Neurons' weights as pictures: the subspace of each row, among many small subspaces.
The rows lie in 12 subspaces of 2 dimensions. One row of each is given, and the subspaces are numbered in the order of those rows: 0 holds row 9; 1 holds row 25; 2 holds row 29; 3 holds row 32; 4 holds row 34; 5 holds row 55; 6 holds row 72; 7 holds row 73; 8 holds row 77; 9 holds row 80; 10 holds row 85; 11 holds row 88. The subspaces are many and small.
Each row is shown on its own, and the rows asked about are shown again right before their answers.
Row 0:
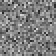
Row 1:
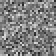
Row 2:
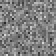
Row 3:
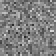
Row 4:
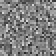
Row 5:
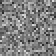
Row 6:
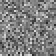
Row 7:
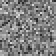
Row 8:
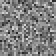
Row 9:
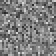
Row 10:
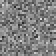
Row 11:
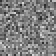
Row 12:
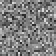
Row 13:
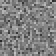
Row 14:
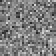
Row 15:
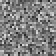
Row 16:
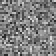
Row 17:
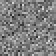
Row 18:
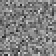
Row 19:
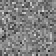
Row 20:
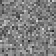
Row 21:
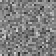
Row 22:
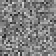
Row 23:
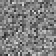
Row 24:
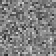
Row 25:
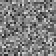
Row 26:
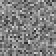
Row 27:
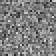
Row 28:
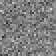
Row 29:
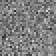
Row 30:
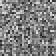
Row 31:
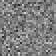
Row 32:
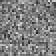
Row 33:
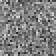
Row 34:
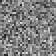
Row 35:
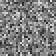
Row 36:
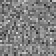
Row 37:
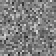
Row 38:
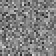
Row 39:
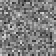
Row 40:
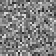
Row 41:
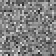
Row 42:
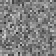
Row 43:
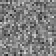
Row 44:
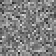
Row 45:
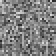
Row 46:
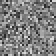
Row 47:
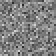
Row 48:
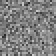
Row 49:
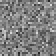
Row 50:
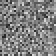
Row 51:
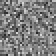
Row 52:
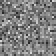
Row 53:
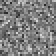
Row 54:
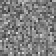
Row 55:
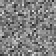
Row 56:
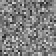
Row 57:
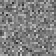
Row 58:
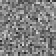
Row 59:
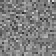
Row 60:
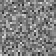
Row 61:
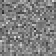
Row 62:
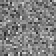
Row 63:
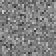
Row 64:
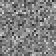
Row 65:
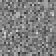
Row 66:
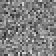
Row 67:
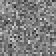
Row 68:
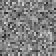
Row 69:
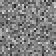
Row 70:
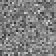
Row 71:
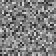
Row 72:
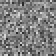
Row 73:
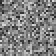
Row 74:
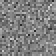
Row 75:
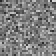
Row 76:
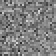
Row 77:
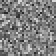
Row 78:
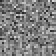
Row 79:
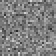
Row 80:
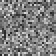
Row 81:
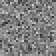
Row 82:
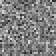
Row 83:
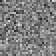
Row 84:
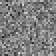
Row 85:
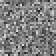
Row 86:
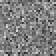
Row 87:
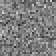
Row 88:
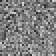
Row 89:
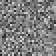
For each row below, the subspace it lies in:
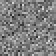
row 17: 1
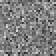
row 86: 10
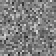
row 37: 5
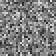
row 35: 7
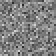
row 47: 1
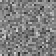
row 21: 9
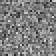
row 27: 6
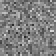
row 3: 7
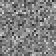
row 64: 5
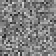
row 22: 4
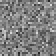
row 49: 9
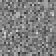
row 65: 9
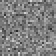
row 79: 9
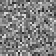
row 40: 7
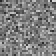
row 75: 11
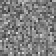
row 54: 0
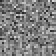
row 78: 11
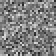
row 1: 5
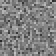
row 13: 0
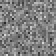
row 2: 1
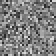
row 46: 6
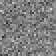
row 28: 6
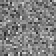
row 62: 5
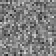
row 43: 1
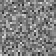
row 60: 6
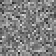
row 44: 7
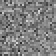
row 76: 10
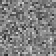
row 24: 4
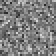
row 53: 8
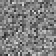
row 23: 5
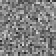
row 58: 3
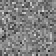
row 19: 8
